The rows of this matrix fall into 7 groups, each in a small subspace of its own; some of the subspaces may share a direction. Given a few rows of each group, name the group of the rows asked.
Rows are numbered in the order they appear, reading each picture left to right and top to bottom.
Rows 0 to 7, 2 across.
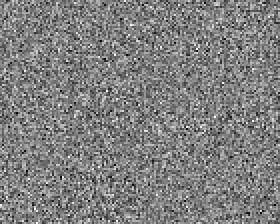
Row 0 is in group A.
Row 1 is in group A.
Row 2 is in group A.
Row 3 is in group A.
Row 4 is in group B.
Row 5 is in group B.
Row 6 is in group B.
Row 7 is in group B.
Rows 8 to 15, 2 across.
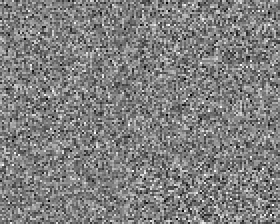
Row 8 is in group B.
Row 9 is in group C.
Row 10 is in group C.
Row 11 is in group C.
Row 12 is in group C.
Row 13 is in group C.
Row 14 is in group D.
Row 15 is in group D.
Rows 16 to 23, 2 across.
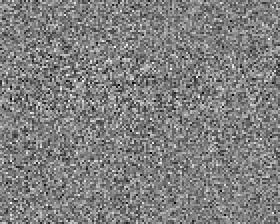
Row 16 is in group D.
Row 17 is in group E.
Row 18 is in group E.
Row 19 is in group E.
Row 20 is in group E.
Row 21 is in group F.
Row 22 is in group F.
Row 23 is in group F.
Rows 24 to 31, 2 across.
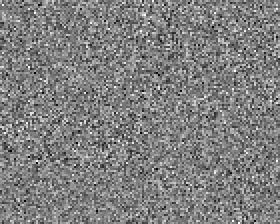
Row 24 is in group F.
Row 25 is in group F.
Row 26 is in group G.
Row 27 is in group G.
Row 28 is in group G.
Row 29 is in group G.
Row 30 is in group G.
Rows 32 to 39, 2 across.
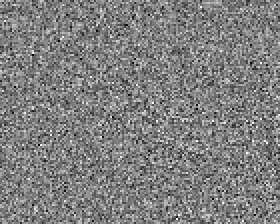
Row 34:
E
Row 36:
B
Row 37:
G
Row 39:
E
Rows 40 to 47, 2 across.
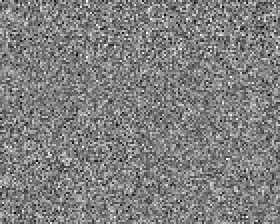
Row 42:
F
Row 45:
F
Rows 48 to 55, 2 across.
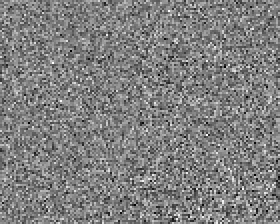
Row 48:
A
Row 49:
B
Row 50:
C
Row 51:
G
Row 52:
B
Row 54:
B
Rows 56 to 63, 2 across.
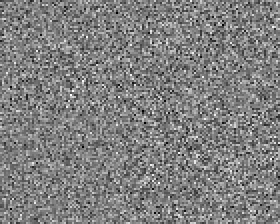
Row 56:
G
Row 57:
E
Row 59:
G
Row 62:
F
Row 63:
E
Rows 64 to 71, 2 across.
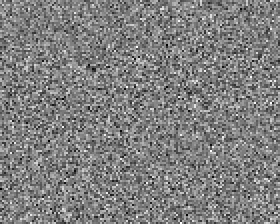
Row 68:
F
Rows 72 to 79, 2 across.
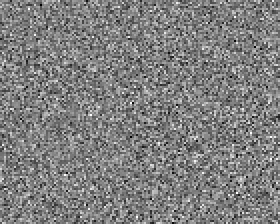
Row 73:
G
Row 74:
D
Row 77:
G
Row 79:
E
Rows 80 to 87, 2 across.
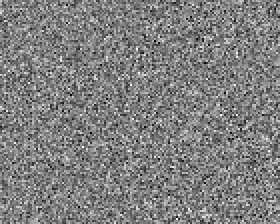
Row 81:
C
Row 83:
G
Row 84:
E
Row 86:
F
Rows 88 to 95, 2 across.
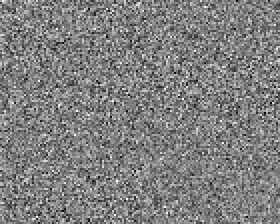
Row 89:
G
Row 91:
D
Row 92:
B
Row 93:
F
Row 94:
D
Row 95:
C
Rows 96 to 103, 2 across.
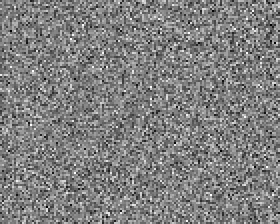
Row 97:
D
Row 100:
G
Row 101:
A
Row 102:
B
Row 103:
E
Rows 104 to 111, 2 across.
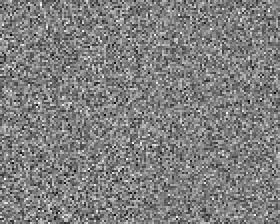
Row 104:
F
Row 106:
E
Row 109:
F
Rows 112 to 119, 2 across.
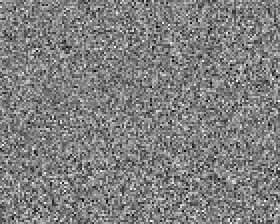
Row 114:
G
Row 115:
E
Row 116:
B
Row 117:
C
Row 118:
B
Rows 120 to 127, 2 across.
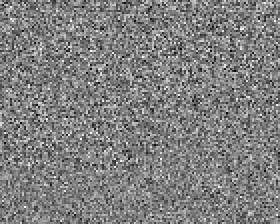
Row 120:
A
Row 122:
E
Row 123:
G
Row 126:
B
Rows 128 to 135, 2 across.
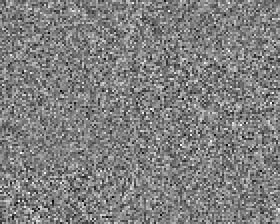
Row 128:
D
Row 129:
C
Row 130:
A
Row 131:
D
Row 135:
A
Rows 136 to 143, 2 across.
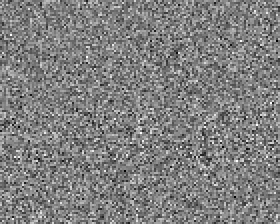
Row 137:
F
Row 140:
E
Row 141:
G
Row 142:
A
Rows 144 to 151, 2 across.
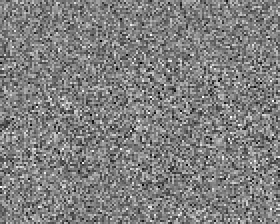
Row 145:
F
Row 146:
E
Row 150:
C
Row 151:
G
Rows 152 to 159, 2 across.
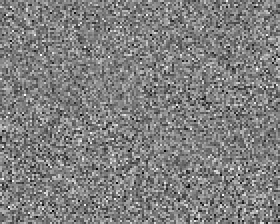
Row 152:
F
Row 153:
F
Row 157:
B
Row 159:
A
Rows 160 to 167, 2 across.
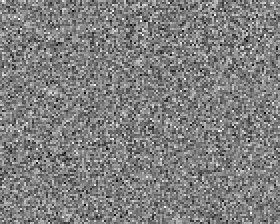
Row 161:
G
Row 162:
G
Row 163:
B
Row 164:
G
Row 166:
G
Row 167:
C
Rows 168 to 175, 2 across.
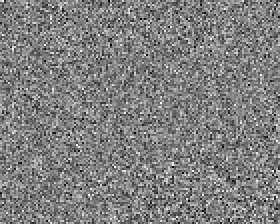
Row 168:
B
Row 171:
F
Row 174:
E
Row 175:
D
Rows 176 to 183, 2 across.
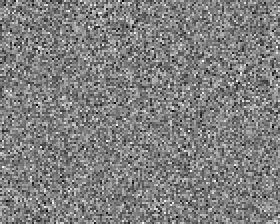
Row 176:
E
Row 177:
A
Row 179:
E
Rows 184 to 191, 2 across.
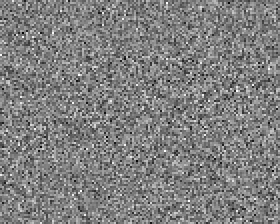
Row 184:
B
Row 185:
B
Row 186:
F
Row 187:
C
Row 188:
G
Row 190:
F
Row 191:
D
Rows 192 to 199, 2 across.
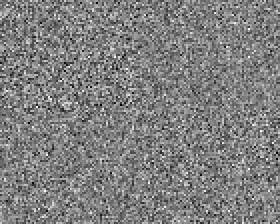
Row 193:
F
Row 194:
D
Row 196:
B
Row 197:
A
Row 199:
C
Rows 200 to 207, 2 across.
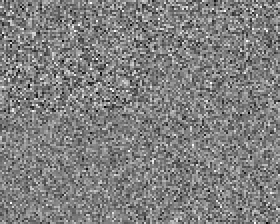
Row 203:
E
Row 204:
E
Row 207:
A
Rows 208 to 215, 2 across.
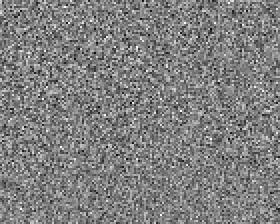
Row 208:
G
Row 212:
A
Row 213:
E
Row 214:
F
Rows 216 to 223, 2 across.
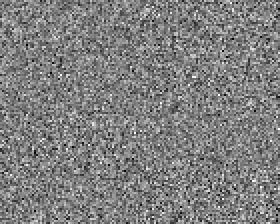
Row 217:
E
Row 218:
C
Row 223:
A
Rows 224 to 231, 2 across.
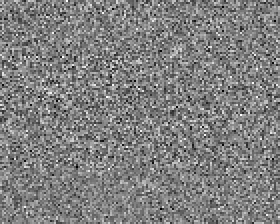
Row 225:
A
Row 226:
G
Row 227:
E
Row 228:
A
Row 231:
A
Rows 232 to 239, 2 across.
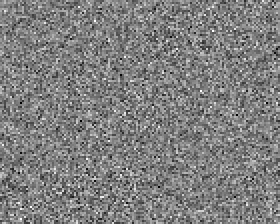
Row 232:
C
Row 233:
G
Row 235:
A
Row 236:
F
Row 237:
E
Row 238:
A
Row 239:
D
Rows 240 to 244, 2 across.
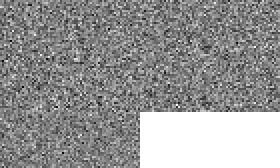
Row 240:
F
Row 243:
E
